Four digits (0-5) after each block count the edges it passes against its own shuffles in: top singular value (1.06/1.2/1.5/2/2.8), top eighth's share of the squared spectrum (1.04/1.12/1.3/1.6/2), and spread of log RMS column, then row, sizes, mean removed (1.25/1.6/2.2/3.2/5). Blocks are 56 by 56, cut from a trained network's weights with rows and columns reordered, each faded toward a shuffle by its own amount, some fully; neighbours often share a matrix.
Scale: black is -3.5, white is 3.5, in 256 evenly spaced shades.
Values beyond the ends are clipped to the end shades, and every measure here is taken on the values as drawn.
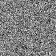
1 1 0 0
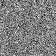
0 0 0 0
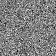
0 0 0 0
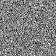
2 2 0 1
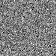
1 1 0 0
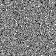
1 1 0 0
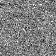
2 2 0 1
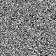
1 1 0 0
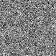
0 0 0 0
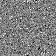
0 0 0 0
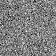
0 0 0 0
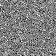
0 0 0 0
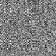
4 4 2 2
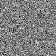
2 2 0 0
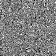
2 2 1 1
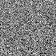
1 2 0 1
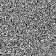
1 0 0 0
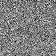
1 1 0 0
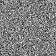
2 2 1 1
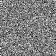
1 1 0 0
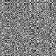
4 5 3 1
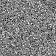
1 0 0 0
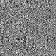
3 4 2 1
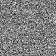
2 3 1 1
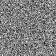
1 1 0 0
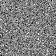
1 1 0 0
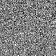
1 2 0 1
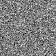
1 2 0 0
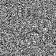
3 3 0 0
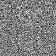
3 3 1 0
